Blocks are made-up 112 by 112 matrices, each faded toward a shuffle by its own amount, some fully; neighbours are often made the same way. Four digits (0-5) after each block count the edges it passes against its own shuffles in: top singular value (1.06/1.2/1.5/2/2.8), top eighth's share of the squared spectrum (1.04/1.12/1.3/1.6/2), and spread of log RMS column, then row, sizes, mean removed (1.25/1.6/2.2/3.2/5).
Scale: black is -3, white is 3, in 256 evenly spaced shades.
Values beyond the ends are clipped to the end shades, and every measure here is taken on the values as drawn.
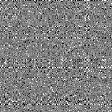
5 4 2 3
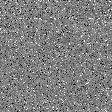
0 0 0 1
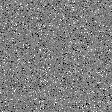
0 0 0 0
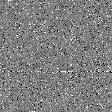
1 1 1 2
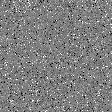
0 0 0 0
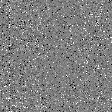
2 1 2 1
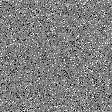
2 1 0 0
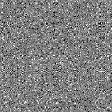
4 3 2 2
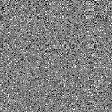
4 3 2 2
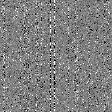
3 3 3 0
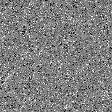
1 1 2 0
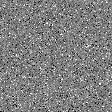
1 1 0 0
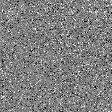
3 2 2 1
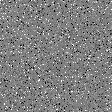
0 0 0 0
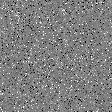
0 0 0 0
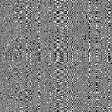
5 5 4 3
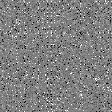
4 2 2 0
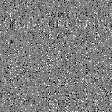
4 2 2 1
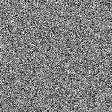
3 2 1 1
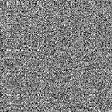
4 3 2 2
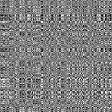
5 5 4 4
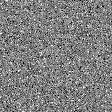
2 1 0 0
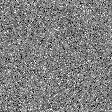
1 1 0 0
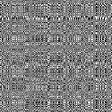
5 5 4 4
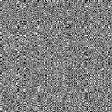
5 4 3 3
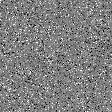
0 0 0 0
